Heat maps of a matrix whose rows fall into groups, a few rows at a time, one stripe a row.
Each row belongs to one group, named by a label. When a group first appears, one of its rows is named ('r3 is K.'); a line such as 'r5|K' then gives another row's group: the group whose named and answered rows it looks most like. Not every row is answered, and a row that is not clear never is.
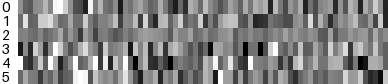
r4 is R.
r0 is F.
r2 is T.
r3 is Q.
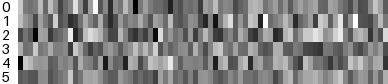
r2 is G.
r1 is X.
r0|R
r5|G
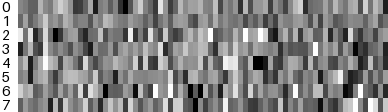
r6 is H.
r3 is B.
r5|G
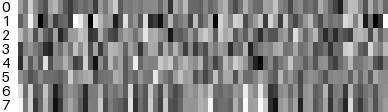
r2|T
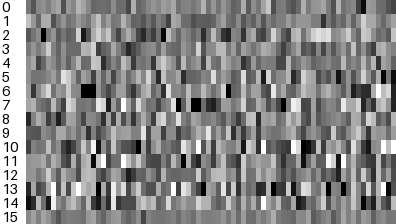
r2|G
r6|F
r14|B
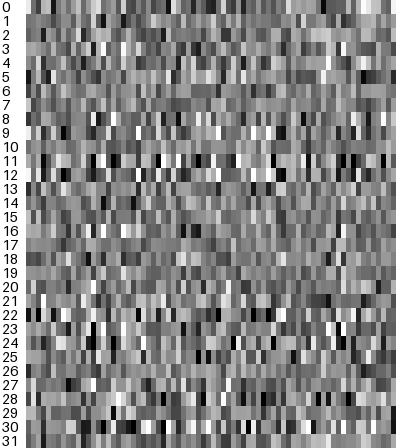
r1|T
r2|G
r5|B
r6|Q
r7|R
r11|H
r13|Q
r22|Q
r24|H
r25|H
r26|B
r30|F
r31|G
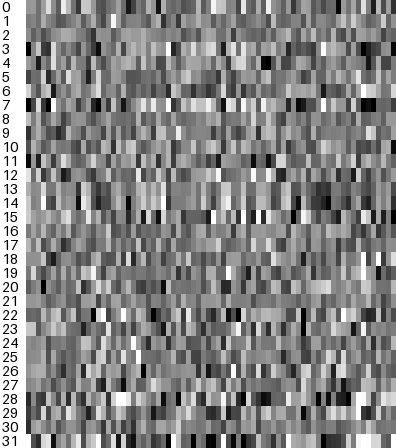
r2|H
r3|B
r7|B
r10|B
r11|Q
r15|H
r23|X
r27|T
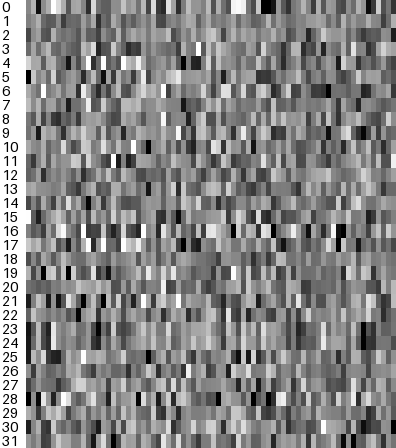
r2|B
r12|G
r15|R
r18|Q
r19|X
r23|B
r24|B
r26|F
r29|R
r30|B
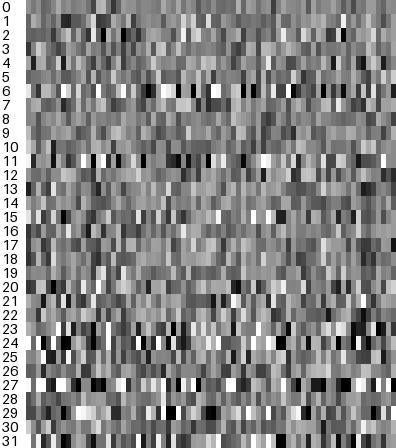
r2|T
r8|R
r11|R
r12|H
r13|B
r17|B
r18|B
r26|G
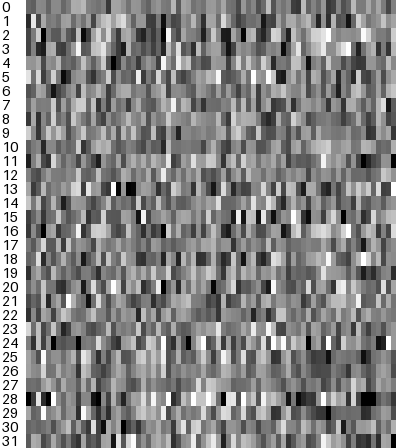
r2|G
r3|G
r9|R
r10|G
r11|B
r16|G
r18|G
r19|B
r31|B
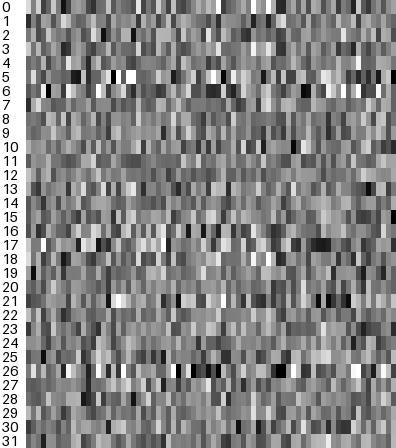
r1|Q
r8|X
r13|R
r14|G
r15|B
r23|B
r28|F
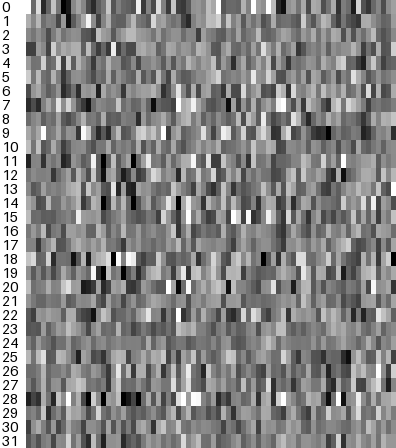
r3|B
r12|T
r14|F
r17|G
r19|T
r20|F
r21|T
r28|T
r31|T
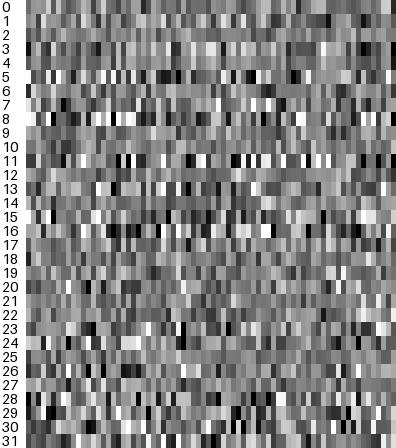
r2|Q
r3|B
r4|B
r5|R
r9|T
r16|H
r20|T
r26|T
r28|Q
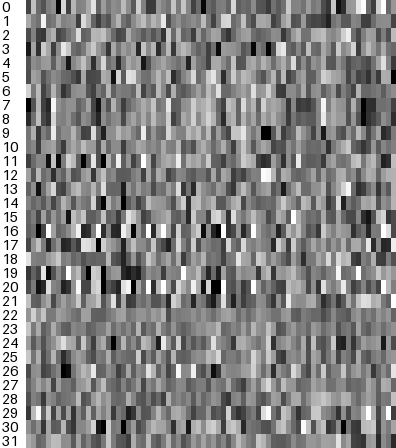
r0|X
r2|G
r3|Q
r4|R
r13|G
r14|T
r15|R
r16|F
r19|T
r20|F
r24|H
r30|T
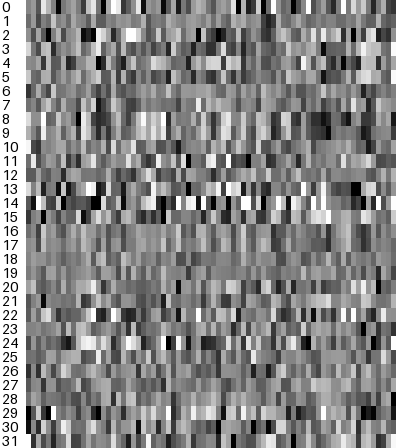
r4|T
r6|B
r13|T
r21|G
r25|F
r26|Q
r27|G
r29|B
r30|Q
